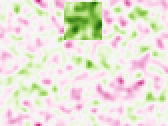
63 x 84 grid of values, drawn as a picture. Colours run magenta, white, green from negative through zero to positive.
Odd patch: higher, in the top middle. Grain: blotchy. Ninth with the highest average: top middle.
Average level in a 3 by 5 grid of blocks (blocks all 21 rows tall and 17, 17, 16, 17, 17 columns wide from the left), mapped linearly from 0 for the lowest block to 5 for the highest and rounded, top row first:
11511 | 11111 | 11101
